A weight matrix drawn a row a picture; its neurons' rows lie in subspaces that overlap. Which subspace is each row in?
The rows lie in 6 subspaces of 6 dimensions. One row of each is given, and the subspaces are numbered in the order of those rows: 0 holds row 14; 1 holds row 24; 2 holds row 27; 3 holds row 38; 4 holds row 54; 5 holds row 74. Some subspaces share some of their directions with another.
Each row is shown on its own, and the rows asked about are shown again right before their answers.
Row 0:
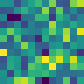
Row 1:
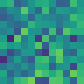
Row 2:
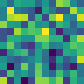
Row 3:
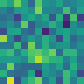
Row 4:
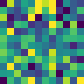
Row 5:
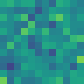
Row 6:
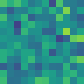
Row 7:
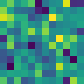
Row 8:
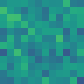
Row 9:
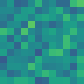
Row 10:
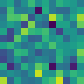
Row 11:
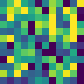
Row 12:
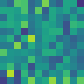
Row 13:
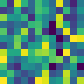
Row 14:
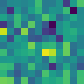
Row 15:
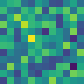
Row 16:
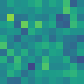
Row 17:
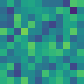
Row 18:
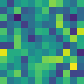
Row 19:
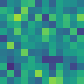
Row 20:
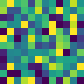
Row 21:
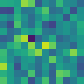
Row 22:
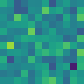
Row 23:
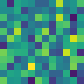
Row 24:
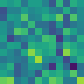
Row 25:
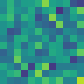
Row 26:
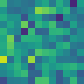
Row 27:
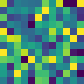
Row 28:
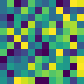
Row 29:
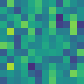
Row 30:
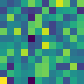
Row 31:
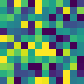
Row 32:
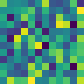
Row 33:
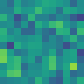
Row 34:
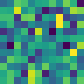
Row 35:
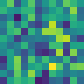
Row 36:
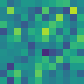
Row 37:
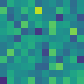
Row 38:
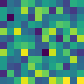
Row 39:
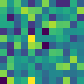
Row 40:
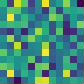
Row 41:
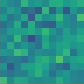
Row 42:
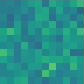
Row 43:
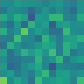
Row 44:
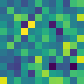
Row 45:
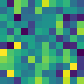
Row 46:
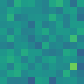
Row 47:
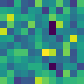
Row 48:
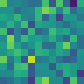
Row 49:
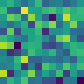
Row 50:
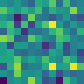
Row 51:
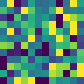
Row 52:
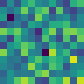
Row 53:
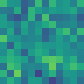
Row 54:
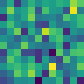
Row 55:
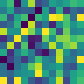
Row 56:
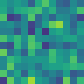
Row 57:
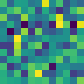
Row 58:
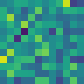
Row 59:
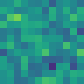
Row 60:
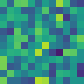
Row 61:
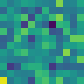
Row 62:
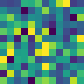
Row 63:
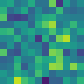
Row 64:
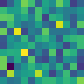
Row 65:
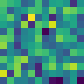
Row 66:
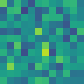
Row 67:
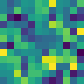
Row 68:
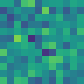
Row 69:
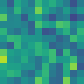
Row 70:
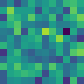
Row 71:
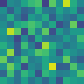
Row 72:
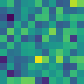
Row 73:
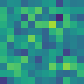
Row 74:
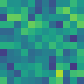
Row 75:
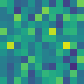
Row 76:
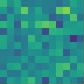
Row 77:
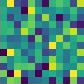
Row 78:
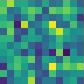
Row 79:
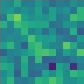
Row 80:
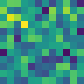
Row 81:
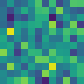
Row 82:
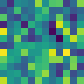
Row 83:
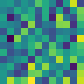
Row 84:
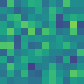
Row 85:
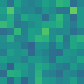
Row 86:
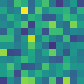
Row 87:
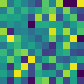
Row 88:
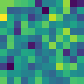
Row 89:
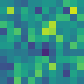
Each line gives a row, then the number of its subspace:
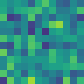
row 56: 5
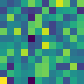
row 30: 5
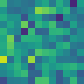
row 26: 2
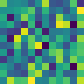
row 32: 2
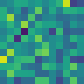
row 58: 2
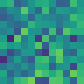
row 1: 5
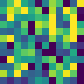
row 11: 2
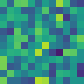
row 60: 0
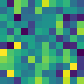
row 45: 3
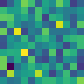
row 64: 3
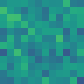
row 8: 1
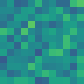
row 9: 0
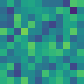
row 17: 0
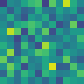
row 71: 2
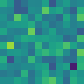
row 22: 2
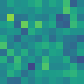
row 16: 5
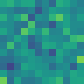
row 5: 4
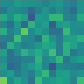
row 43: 4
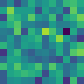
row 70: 4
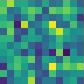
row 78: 4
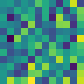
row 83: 2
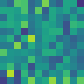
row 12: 3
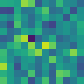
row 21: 0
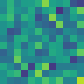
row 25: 5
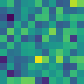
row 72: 1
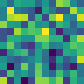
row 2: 0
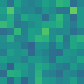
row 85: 0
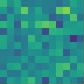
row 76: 5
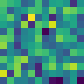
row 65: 3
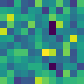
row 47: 0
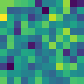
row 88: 4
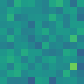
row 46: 2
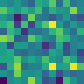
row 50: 0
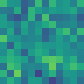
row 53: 3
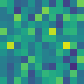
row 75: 2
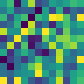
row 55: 4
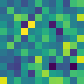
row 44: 0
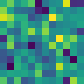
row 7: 4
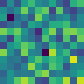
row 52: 3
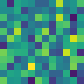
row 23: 5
